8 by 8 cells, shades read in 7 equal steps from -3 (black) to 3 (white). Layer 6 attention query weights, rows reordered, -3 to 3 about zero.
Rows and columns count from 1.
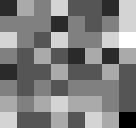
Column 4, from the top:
2 -2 2 -1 1 -1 2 1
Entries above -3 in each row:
8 8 8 8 8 8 8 7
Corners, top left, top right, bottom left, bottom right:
-2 2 2 -3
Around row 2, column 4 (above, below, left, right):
2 2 0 0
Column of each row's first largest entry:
4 8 8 3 4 1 4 1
